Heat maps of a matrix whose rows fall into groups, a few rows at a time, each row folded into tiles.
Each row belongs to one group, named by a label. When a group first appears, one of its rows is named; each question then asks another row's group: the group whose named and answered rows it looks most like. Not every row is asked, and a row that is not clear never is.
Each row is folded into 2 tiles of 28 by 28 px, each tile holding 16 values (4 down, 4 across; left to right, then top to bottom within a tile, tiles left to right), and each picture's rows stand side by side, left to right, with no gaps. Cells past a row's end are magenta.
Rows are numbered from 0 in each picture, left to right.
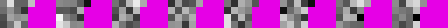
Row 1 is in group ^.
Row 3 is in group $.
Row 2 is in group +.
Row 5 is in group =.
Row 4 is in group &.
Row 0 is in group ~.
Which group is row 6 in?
+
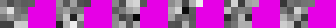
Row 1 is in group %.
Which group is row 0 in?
%
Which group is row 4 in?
~
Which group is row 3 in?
~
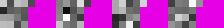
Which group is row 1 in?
^
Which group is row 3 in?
+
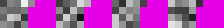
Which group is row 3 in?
^
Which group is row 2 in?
&
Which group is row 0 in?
+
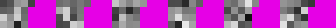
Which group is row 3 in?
%
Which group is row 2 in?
+
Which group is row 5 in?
^
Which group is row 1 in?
%
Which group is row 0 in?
&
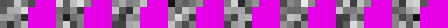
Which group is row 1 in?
&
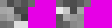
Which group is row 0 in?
%
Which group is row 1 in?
%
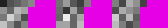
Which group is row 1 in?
$
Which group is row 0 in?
$
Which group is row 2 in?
&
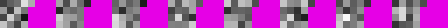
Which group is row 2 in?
^
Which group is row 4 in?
&
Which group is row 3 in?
=
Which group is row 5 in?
^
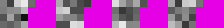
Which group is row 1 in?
%
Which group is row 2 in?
^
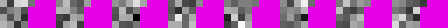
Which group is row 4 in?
%
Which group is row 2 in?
+
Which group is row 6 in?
~
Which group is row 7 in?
^
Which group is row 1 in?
~
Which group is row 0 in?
&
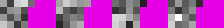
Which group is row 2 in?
&
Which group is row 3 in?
^
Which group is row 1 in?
~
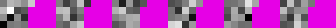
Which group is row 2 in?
%
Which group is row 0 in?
~
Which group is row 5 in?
~
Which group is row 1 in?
%
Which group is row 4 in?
+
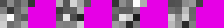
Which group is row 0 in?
^
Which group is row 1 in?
=
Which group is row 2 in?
+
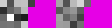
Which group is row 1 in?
&
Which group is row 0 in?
=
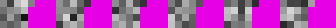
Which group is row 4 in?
%
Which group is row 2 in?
=
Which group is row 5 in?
%
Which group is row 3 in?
&
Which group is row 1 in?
%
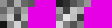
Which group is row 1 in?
$
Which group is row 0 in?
%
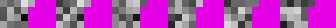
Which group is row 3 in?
~
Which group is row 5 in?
%
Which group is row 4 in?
$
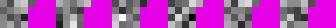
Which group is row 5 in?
^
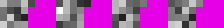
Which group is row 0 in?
^
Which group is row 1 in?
%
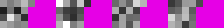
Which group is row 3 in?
&
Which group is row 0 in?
+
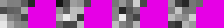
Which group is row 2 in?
^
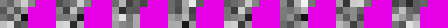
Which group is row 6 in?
&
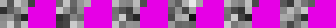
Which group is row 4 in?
^
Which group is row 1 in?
~
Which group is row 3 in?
+
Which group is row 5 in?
=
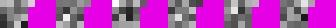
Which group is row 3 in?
=
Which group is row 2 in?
^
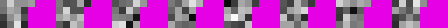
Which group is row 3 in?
+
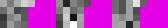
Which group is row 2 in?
&
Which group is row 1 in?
%
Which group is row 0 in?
+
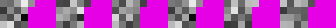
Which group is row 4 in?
~
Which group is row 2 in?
&
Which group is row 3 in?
+
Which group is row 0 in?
+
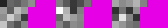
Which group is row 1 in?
%
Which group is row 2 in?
+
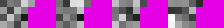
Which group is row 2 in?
^
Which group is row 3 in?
^
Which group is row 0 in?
$
